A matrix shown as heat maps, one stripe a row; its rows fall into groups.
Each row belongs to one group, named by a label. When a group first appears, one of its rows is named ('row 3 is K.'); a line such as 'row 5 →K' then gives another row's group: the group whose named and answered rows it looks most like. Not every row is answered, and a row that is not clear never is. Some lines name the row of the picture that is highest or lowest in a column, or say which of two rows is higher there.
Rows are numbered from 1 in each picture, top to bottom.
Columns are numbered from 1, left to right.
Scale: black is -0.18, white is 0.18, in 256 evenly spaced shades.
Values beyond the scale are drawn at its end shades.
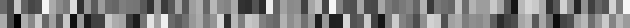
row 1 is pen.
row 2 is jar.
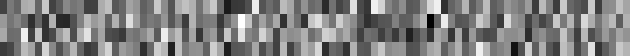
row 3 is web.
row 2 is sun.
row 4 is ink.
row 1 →ink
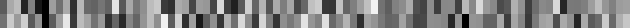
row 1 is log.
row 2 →web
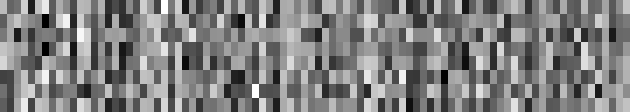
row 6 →web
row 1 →web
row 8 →web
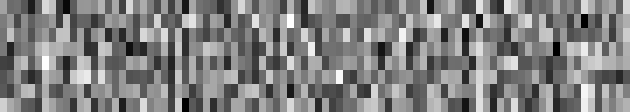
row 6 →pen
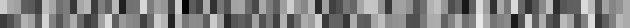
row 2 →ink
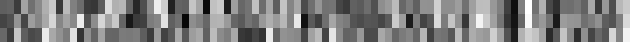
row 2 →pen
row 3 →pen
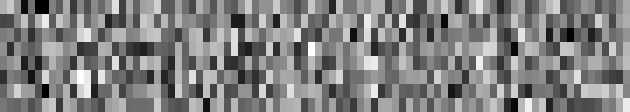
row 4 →pen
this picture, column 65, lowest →7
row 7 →log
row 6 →pen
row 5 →log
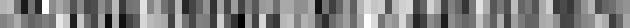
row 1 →log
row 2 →log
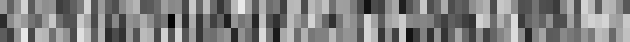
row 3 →web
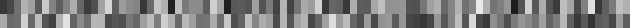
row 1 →ink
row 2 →web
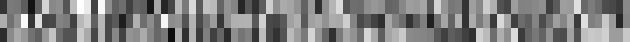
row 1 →pen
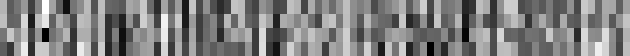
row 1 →sun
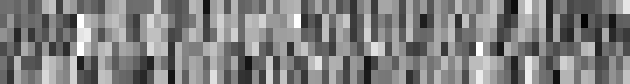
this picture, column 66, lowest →2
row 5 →pen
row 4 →ink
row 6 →pen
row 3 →jar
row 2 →jar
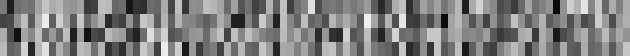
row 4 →web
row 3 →jar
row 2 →web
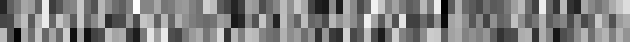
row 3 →jar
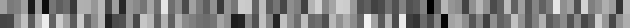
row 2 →web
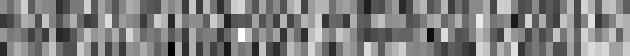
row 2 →ink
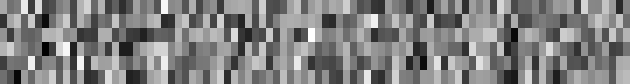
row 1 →sun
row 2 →log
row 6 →jar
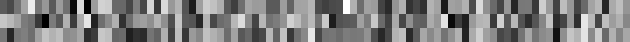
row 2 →log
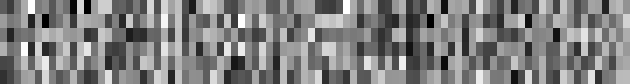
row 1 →ink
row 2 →web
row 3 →pen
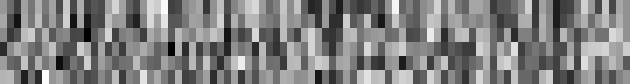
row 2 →jar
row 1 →jar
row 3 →ink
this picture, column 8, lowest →3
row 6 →log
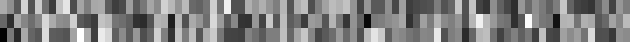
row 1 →web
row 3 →ink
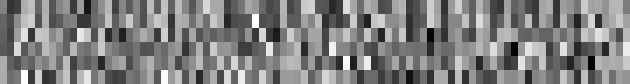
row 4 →pen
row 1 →ink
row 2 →ink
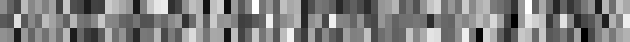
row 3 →jar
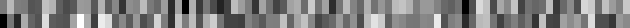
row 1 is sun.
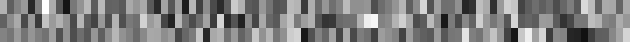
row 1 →sun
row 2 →log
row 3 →jar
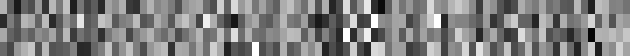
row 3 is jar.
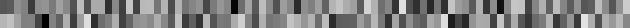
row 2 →log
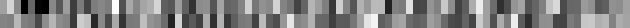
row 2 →log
